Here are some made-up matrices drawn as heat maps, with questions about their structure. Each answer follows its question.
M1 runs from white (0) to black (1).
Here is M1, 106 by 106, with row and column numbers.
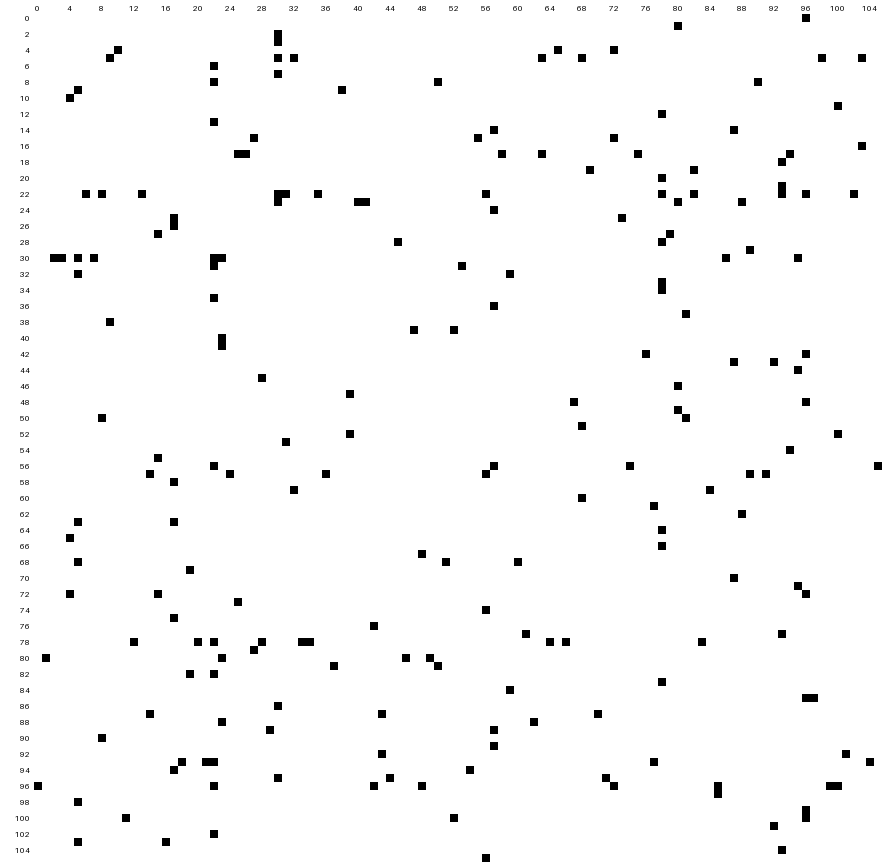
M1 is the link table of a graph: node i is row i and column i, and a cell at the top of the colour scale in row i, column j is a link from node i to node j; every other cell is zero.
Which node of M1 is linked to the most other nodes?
node 22
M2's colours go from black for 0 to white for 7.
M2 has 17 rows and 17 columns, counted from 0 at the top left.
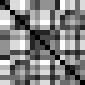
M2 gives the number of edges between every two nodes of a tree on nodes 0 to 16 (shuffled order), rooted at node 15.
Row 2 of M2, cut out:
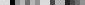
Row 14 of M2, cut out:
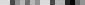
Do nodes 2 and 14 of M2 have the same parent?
yes
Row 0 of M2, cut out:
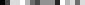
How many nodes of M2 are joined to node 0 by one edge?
1
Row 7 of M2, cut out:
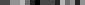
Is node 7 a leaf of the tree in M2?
no
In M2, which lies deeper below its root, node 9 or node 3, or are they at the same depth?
the same depth
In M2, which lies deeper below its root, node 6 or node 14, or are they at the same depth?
node 14
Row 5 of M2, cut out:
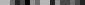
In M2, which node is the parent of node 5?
10
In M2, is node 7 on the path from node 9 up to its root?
yes
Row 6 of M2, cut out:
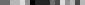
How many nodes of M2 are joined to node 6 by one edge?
3
